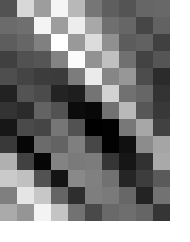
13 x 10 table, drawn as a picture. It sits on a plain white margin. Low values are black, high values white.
Ninth with the highest average: top middle. Calmest part: top right. Grain: diagonal, down to the right. Mirror symmetry: none.
